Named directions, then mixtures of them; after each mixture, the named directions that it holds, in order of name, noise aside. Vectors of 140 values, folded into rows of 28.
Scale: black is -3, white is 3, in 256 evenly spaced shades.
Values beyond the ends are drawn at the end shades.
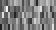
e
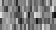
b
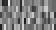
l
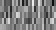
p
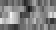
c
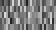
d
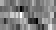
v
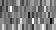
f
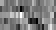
v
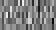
d, e, p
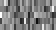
b, l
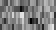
e, l, v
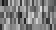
d, l, v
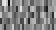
l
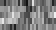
c, p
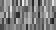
p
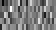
d, f, l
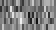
f, v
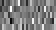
d, f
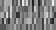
p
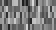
c, e, p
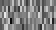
d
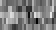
b, c, v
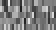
e, l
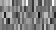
d, p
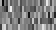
b, f, l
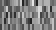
e, p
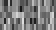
l, p, v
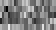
b, c, e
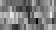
b, c, v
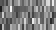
e, f, p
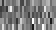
f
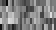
c, e, l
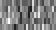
b, c, p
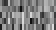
e, l, v
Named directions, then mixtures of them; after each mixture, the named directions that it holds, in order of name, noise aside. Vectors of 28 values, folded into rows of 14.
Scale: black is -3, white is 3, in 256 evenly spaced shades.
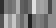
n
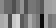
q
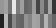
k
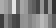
k, n, q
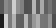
k, n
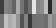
n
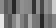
k, n, q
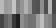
k, n, q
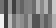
k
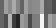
q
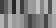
k, n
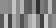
k, q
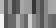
k, n, q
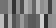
k, q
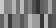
k, n, q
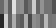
k, n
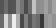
n, q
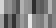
n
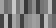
k, q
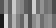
k, n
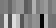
k, n, q
